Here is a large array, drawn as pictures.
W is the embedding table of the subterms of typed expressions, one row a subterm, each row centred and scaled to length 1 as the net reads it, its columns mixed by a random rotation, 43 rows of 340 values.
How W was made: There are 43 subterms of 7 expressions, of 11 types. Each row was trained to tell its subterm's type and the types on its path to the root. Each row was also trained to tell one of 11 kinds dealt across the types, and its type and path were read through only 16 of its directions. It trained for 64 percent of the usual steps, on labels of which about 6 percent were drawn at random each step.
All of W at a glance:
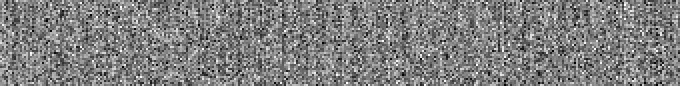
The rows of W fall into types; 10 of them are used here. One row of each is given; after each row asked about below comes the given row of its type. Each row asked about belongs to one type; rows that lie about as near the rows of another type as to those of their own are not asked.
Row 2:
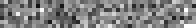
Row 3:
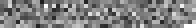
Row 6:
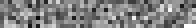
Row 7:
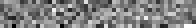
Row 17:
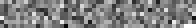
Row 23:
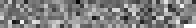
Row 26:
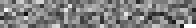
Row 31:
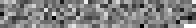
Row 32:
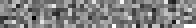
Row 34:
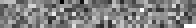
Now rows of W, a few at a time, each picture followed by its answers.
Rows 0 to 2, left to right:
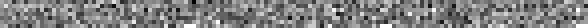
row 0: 23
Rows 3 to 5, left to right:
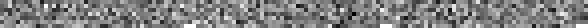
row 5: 31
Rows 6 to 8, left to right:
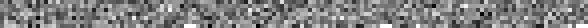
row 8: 6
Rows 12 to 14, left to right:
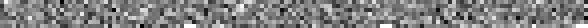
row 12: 26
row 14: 23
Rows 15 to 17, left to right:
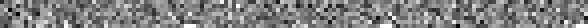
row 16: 2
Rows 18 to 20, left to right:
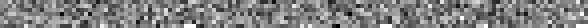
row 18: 17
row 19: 17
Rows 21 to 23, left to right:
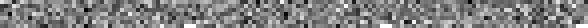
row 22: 26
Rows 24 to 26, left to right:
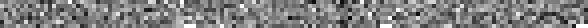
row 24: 3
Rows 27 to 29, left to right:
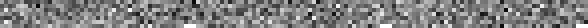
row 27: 23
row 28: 23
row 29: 26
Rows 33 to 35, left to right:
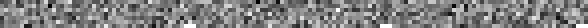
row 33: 2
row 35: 26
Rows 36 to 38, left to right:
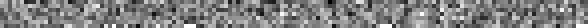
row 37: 17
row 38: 6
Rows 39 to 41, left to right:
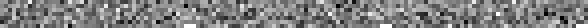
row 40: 3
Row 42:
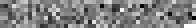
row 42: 2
